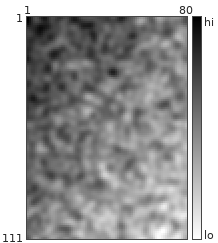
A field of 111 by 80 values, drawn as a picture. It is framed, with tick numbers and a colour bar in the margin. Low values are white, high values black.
The field climbs toward the top left. The texture is blotchy. There are no lone odd cells. No single row or column stands out from its neighbours. On average the colour sits 50% of the way up the scale.
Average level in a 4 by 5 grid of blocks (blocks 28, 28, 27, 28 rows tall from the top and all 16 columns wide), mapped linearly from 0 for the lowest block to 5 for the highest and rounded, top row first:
5 4 4 3 2
4 3 3 2 2
3 3 2 2 1
3 2 1 1 0
